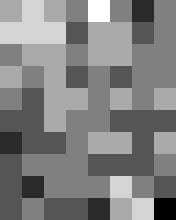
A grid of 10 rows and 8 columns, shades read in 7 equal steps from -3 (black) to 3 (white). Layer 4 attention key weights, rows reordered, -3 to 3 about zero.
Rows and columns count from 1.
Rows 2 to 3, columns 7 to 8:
-1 0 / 0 0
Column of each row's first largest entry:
5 1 2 1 3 3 5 2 6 7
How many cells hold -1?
22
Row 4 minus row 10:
2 0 2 0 2 -2 -2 3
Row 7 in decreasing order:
1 1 1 0 -1 -1 -1 -2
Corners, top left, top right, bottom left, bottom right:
1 0 -1 -3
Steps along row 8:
up same same down same same up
